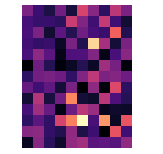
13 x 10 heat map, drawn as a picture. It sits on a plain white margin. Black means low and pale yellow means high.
Calmest part: top left. Ninth with the highest average: bottom middle. Average level on the scale: 30%. Mirror symmetry: none.
